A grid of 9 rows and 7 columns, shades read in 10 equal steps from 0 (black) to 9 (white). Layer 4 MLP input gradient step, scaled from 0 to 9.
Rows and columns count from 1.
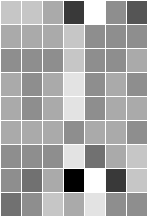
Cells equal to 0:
1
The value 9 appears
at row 1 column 5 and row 8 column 5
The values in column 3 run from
5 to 7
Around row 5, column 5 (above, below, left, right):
5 6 8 6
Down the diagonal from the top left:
7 6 5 8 5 6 7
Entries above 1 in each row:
7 7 7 7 7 7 7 6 7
